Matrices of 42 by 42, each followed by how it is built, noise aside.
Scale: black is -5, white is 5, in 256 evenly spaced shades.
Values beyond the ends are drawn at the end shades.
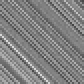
Toeplitz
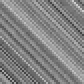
Toeplitz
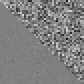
upper triangular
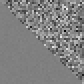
upper triangular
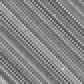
Toeplitz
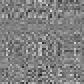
low rank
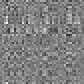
low rank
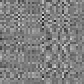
low rank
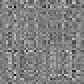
low rank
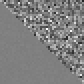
upper triangular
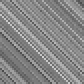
Toeplitz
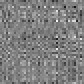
low rank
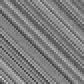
Toeplitz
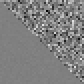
upper triangular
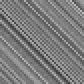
Toeplitz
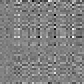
low rank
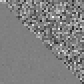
upper triangular
